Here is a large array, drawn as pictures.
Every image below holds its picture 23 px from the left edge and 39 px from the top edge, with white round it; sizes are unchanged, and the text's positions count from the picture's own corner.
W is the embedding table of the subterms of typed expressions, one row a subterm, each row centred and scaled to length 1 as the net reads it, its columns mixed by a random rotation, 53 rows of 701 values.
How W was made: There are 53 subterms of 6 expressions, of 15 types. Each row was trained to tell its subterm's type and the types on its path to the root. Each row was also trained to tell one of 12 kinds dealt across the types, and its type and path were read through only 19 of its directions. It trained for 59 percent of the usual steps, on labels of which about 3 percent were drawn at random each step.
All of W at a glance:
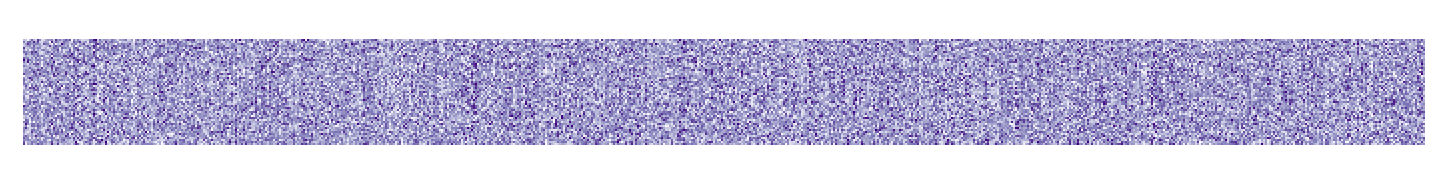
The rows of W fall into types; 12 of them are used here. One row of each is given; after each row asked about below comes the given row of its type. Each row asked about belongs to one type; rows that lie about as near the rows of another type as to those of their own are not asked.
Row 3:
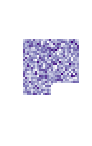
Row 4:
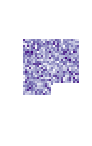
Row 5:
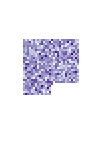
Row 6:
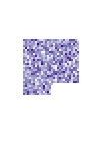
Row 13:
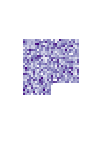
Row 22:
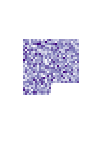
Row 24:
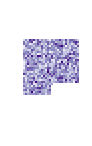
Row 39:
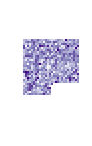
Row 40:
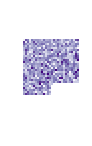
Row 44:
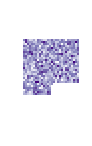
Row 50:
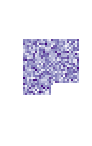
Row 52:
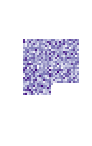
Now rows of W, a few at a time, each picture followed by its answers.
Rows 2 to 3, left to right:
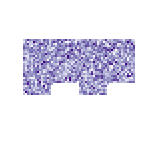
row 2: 39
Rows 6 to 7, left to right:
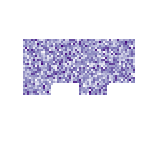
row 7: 13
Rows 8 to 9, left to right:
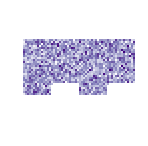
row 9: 50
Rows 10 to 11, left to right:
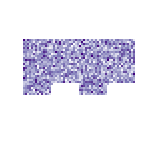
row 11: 4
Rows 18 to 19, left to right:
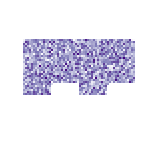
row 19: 3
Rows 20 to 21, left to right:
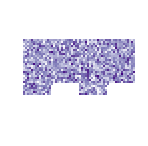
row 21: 5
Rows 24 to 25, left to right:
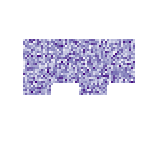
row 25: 6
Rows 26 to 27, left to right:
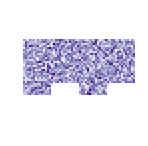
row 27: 22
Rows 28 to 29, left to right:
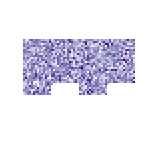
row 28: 3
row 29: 52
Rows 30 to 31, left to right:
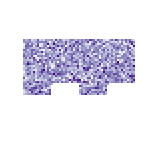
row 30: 44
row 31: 24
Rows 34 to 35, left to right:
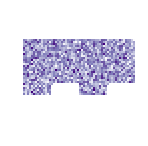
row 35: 3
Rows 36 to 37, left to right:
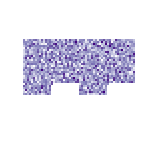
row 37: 6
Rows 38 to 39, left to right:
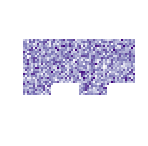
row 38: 13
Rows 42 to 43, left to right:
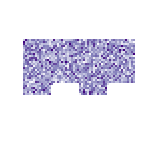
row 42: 13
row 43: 22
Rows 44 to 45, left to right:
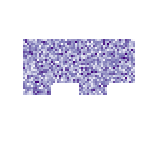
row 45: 5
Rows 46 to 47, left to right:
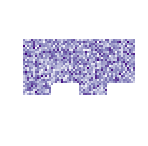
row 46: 4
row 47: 50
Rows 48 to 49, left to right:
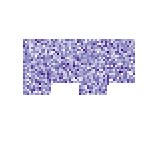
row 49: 6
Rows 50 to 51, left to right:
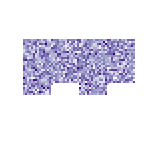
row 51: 52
